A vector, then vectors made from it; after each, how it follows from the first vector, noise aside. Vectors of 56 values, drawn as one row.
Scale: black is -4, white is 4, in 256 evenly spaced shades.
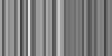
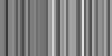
reversed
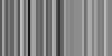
negated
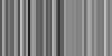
negated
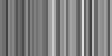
reversed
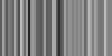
negated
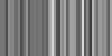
reversed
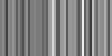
reversed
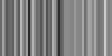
negated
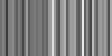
reversed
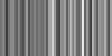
reversed
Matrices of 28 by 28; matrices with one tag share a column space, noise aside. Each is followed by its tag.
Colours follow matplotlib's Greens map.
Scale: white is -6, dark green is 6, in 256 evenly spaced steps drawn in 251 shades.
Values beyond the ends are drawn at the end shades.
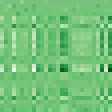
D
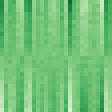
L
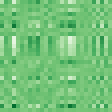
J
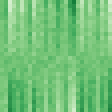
L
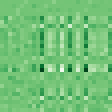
D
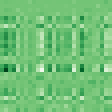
D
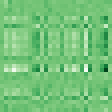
D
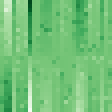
L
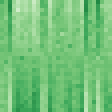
L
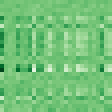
D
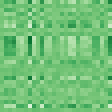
J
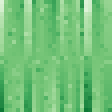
L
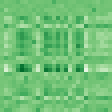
D
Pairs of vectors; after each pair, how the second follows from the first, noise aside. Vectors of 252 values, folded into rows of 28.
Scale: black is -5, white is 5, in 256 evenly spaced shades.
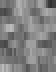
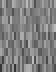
shuffled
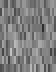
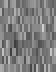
negated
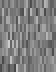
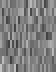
negated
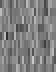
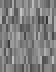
shuffled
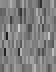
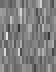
negated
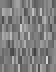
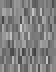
copied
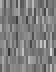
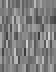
shuffled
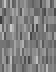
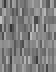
negated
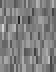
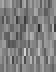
shuffled
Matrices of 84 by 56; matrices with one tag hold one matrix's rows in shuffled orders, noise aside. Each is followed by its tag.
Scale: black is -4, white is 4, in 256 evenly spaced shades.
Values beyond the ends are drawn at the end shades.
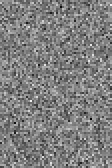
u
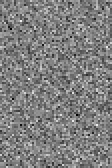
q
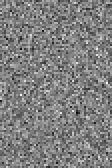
q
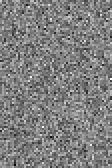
u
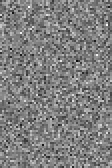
q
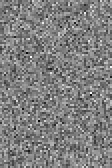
u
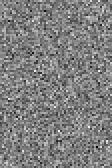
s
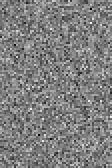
u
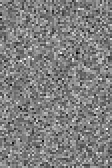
q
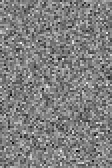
q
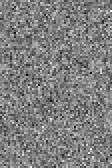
u
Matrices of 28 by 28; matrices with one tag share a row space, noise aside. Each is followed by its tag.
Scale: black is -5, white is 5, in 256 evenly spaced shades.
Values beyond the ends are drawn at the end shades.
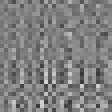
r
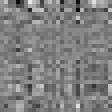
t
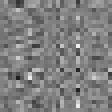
t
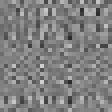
r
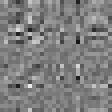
t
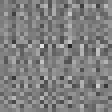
r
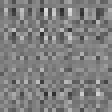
r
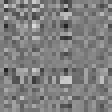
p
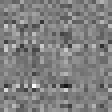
p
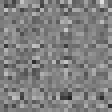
p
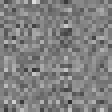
p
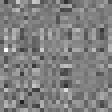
p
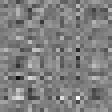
t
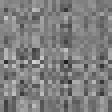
p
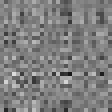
p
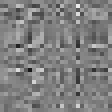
t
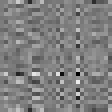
t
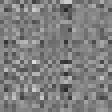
p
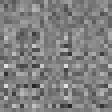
p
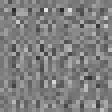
r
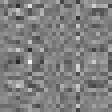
t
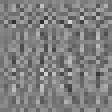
r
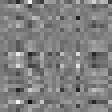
t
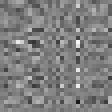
t
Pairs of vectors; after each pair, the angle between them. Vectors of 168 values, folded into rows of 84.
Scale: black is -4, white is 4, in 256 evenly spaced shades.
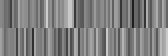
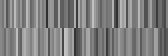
partly opposed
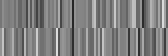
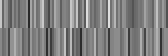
orthogonal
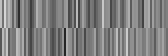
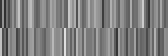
nearly opposite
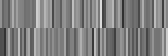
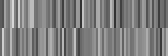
orthogonal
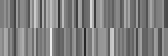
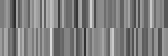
nearly parallel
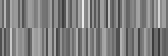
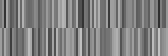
nearly opposite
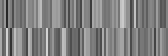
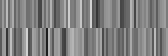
nearly opposite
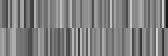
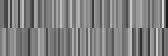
nearly parallel
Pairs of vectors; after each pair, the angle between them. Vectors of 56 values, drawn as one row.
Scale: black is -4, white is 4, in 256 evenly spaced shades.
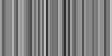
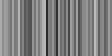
partly aligned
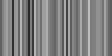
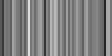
partly opposed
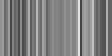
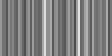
partly aligned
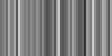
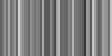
nearly parallel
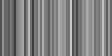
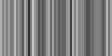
nearly opposite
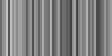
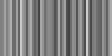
partly aligned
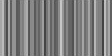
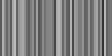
partly aligned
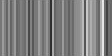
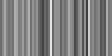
partly opposed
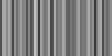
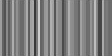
nearly opposite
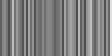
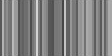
partly aligned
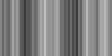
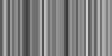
partly aligned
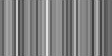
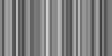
nearly parallel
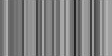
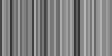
partly aligned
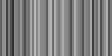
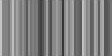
partly opposed
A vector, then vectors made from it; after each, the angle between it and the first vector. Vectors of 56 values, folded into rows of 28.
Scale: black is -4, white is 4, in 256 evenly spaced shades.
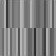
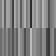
partly opposed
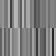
orthogonal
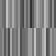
nearly opposite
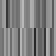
nearly parallel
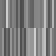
nearly opposite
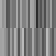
partly aligned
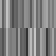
partly opposed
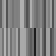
nearly parallel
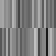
partly opposed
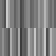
nearly opposite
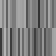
partly aligned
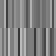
nearly parallel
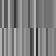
orthogonal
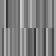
nearly parallel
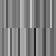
nearly parallel
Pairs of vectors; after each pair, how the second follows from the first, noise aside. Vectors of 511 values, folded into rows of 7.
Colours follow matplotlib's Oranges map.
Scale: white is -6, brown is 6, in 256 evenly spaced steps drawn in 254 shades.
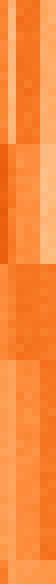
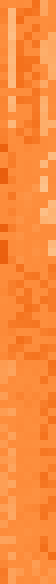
partly zeroed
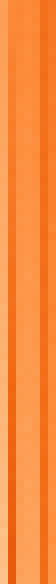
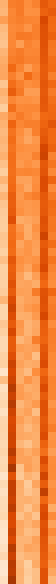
scaled up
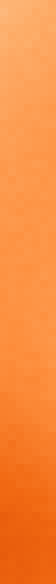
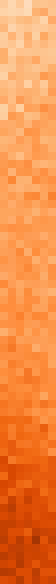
scaled up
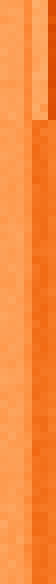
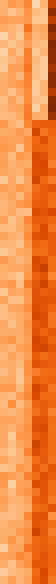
scaled up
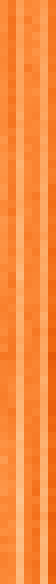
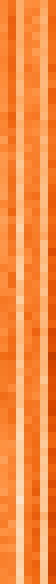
scaled up
